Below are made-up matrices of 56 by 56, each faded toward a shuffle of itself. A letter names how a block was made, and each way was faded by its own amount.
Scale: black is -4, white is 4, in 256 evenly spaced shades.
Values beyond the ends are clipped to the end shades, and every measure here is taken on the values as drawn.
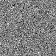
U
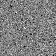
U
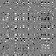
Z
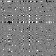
Z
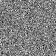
U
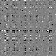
Z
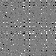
Z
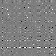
Z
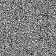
U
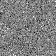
U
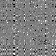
Z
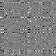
Z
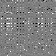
Z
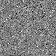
U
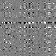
Z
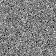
U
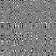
Z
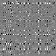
Z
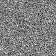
U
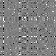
Z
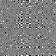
Z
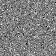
U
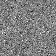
U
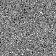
U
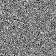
U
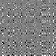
Z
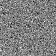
U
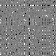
Z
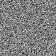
U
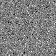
U
